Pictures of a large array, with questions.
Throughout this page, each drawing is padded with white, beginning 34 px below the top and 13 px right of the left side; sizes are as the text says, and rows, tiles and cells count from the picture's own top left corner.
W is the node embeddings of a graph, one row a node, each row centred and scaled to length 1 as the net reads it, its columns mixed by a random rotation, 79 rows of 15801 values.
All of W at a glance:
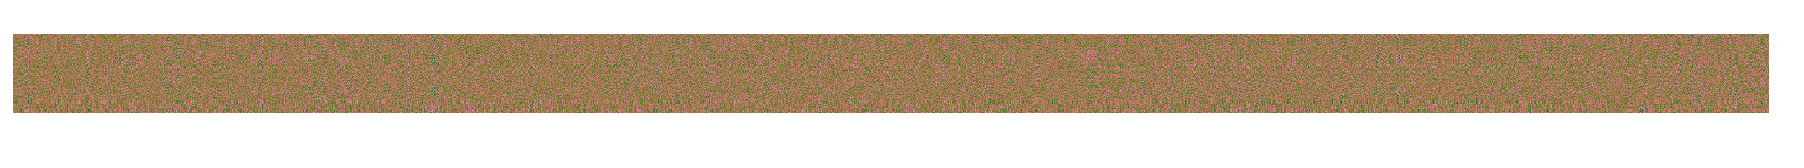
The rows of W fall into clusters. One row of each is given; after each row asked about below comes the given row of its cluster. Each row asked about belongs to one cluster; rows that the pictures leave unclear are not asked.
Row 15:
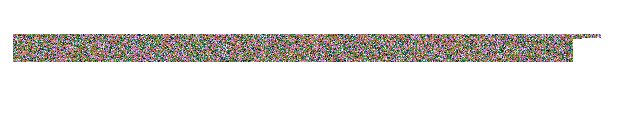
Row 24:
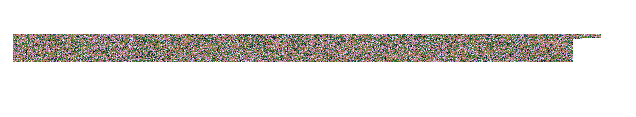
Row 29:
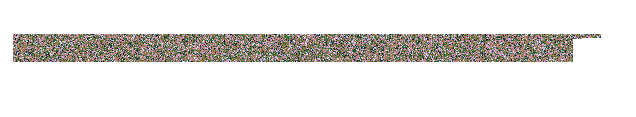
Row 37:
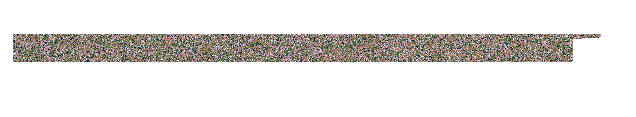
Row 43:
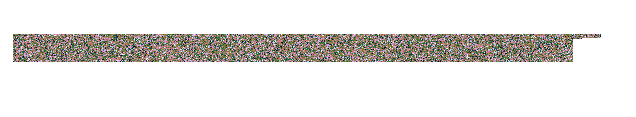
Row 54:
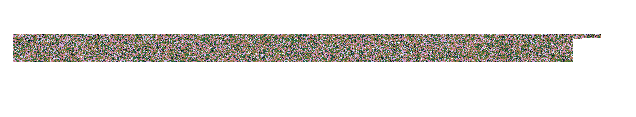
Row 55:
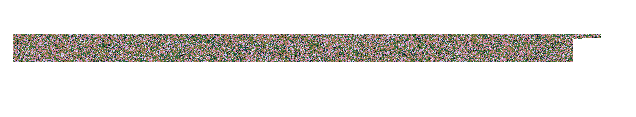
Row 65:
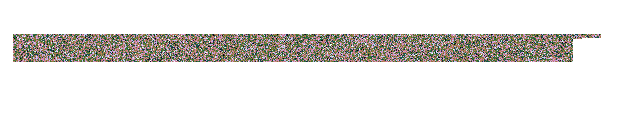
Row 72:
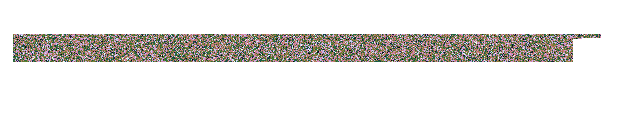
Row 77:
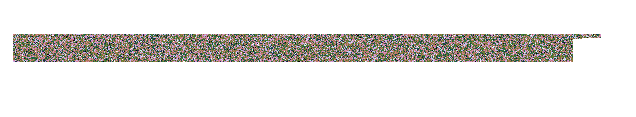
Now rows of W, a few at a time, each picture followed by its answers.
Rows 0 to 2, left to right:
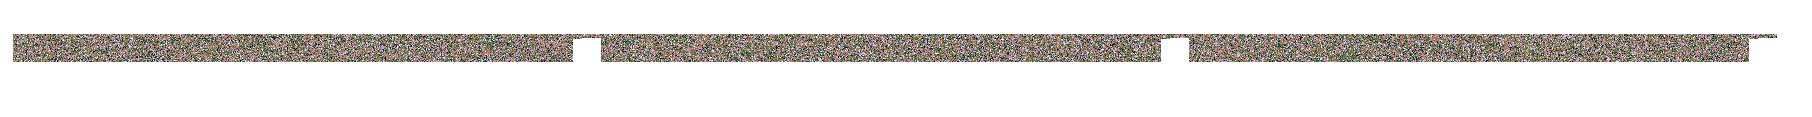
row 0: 24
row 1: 72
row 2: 55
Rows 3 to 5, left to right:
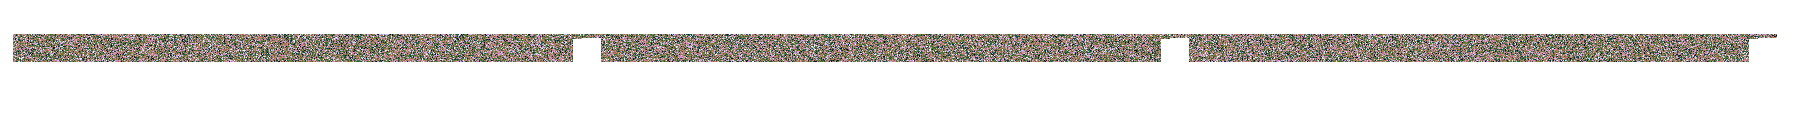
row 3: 29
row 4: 15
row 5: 43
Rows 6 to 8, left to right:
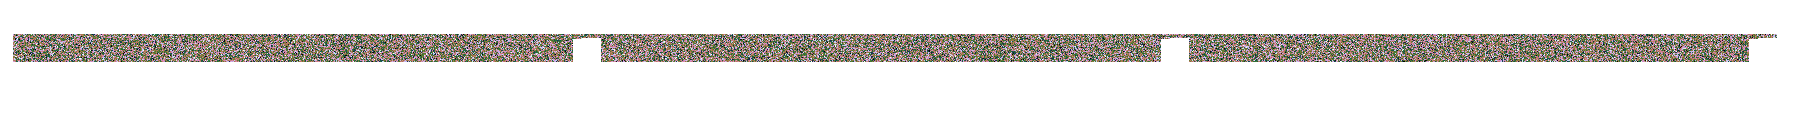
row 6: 29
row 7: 43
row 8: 15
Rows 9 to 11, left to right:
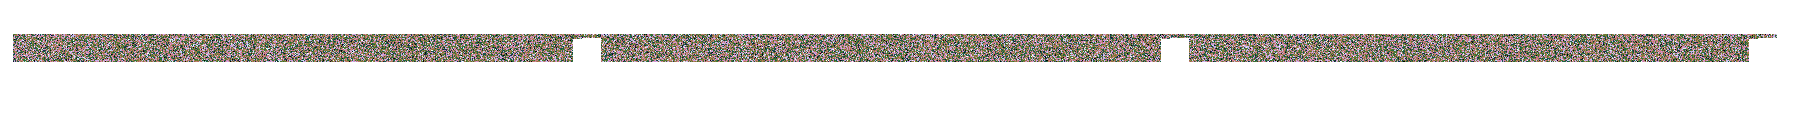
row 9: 43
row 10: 54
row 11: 15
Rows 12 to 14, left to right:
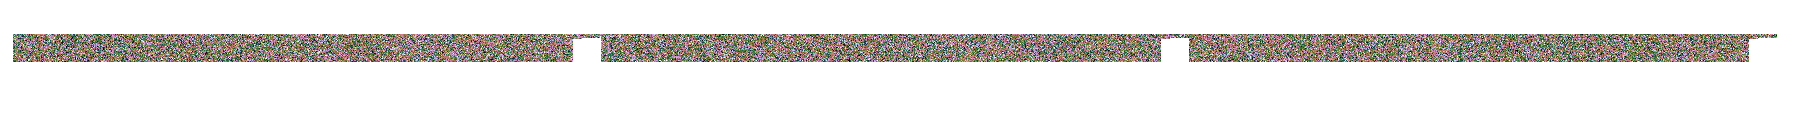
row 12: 37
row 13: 65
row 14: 43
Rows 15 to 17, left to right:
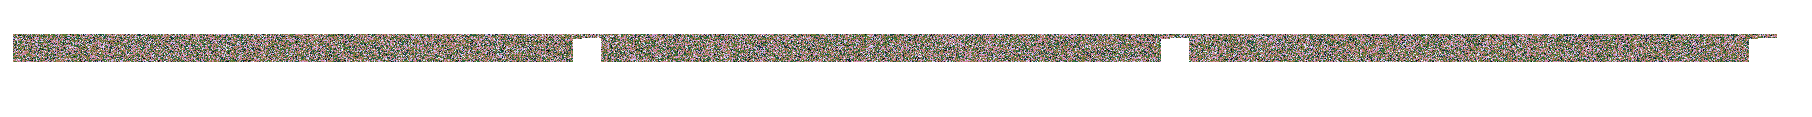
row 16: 65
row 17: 24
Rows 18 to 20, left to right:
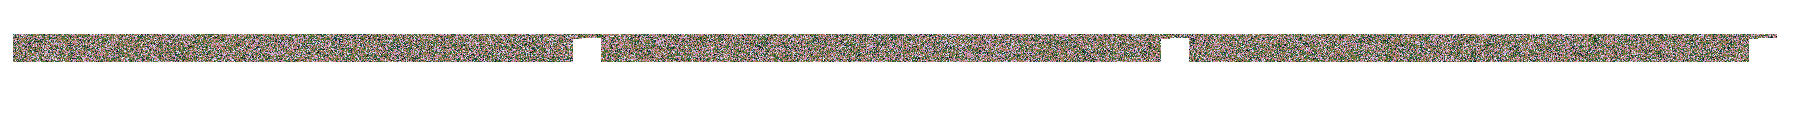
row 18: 72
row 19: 65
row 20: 55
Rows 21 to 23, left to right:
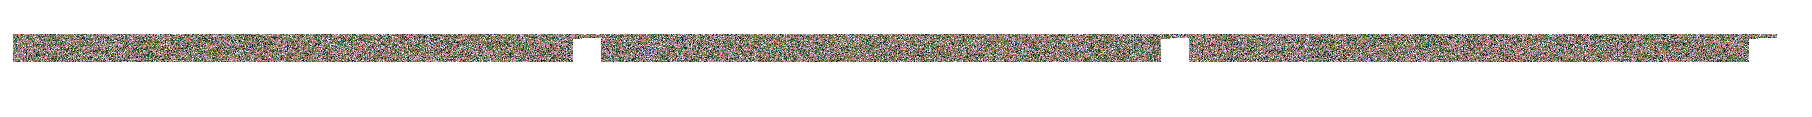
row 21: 24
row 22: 15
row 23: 24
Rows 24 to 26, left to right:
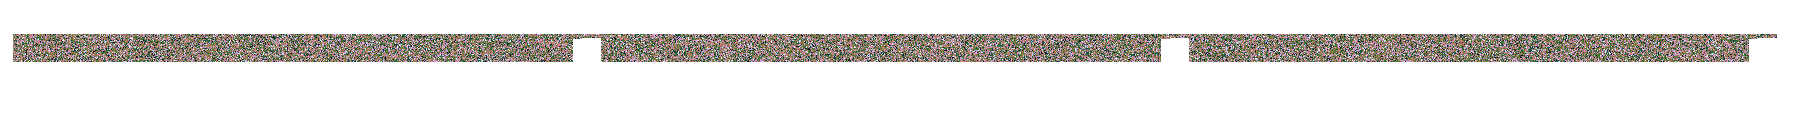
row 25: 65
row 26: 29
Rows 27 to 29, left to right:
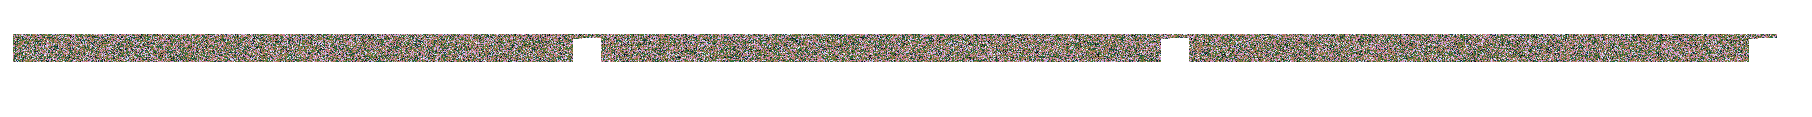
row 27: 72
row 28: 24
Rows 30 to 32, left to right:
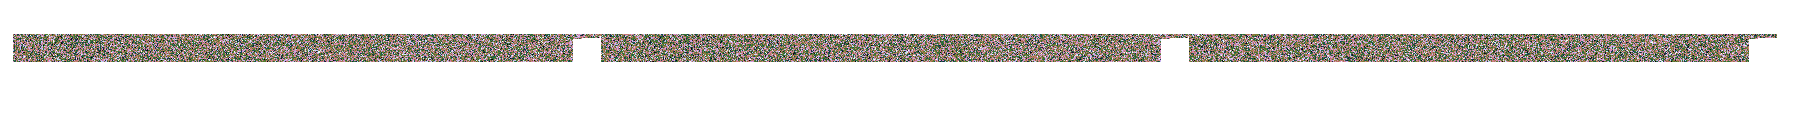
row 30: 37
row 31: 37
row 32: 72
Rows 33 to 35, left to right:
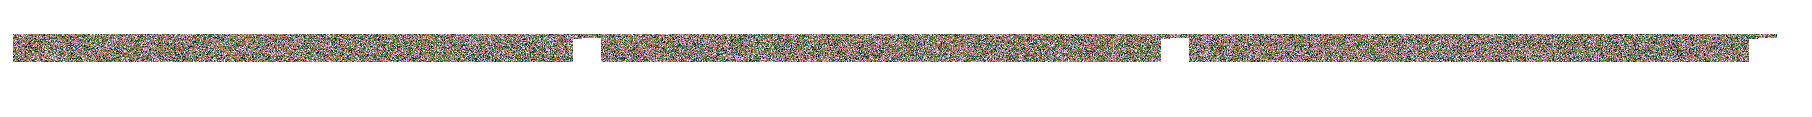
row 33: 72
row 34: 77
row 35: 43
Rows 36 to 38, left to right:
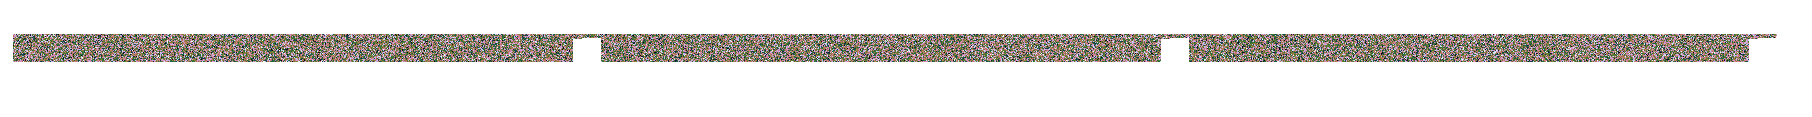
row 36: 54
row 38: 37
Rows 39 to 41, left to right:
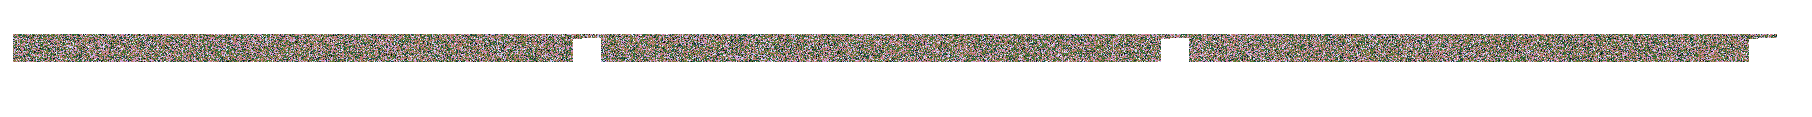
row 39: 15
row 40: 77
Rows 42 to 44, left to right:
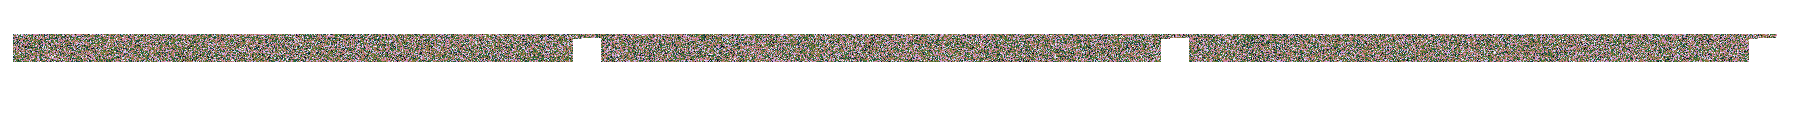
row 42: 72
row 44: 37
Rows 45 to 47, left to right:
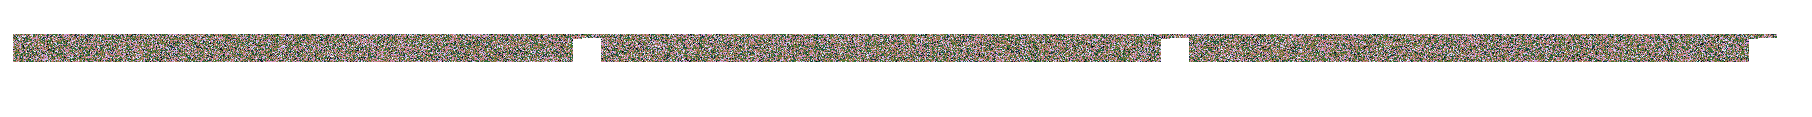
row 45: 65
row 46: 15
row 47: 72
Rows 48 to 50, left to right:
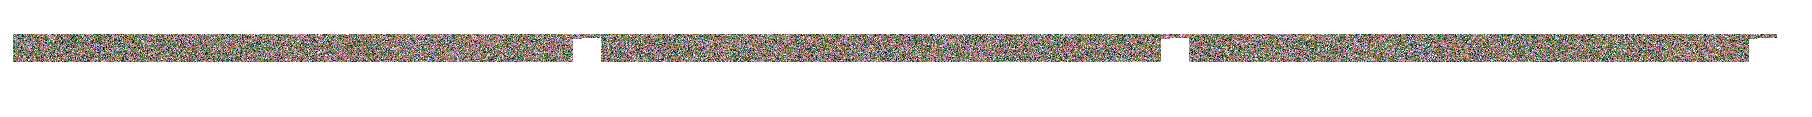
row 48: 37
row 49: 65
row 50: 29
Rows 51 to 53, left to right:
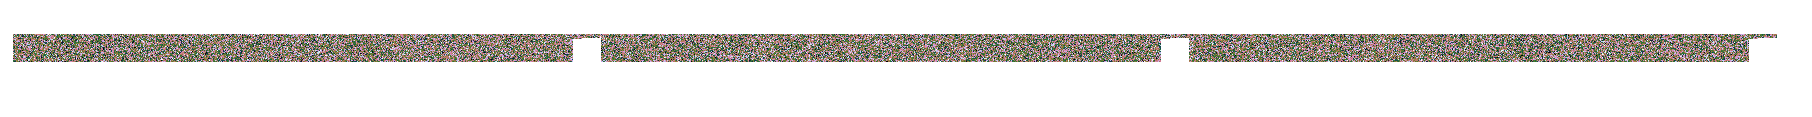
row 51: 37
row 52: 77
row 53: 29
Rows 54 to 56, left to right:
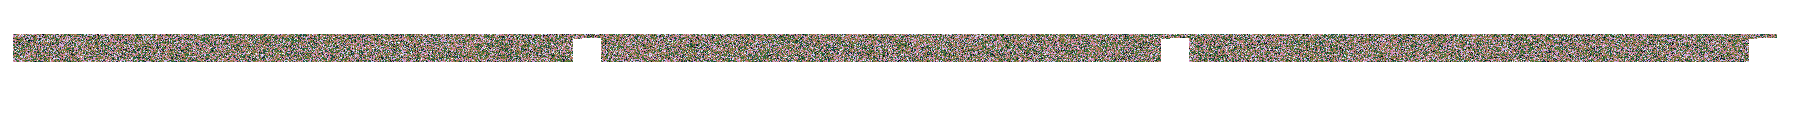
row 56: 29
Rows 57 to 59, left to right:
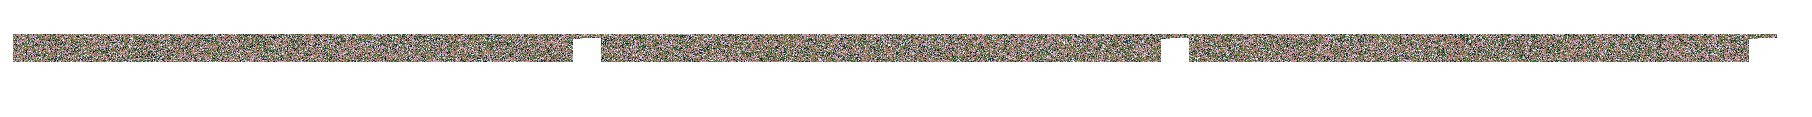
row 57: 24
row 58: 72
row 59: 29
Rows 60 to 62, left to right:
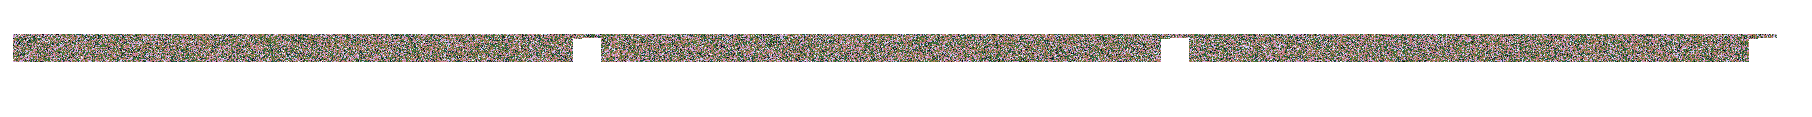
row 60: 54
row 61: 43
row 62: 15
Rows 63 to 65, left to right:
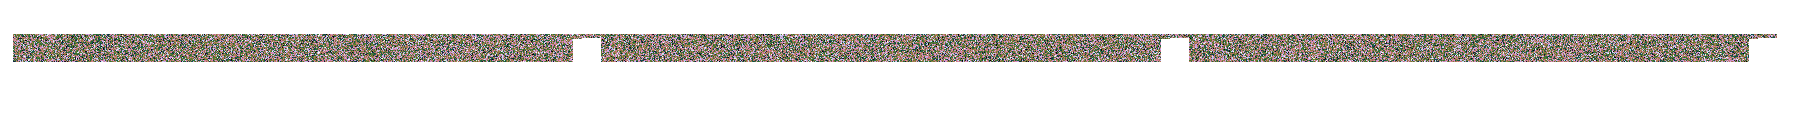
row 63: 37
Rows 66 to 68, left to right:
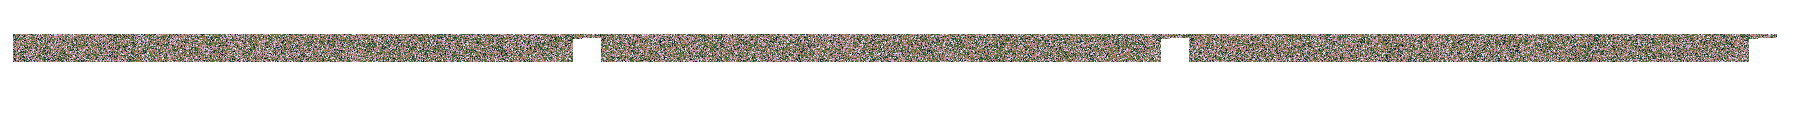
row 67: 43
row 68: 43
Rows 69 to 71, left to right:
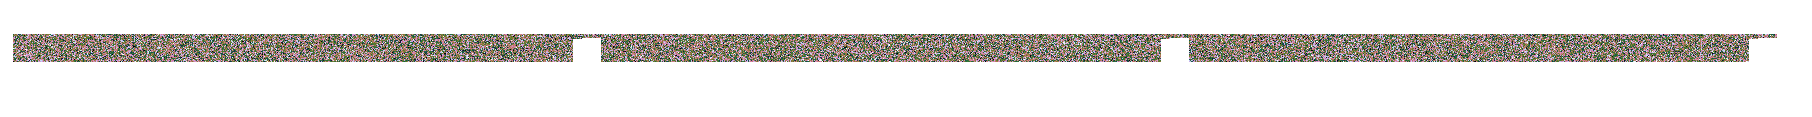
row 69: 43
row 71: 77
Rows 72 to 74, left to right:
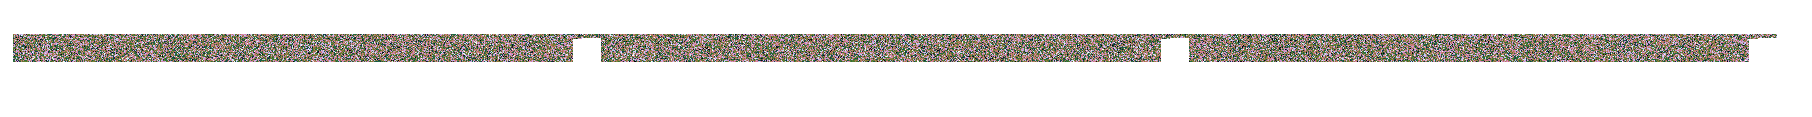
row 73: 72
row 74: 37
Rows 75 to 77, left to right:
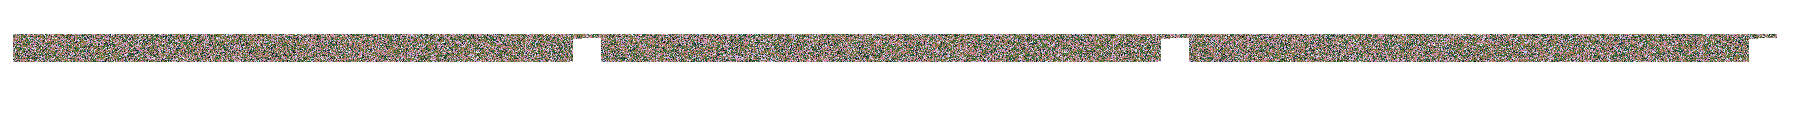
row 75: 77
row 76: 77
